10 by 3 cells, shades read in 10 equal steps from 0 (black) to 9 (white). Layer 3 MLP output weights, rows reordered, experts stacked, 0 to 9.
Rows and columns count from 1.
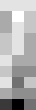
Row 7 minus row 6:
-1 -1 -1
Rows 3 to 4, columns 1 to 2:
6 8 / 7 8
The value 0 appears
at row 10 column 2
